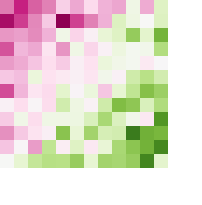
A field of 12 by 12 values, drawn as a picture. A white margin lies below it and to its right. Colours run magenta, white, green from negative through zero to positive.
Values rise toward the bottom right. There are no regular stripes. Neither half mirrors the other. The grain is fine, like static. The bottom right is the ninth with the highest average.
